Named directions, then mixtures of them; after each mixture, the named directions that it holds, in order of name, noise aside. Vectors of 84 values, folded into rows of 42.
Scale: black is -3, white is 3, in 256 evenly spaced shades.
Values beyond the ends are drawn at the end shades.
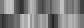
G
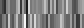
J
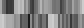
G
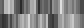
G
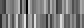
J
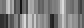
G, J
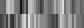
G, J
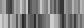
G, J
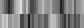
G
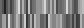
G, J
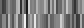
J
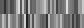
G, J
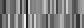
J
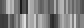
G, J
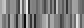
J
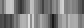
G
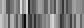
G, J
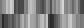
G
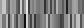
J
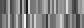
J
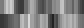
G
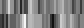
G, J
